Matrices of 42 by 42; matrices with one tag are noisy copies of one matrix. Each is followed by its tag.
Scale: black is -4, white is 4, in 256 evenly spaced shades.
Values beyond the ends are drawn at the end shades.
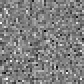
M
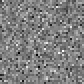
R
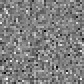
M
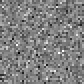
R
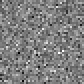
R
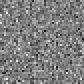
M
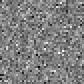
R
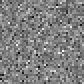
R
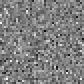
M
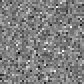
R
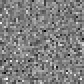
M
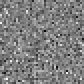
M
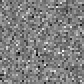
R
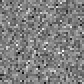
R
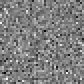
M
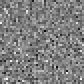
M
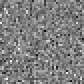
M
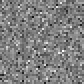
R
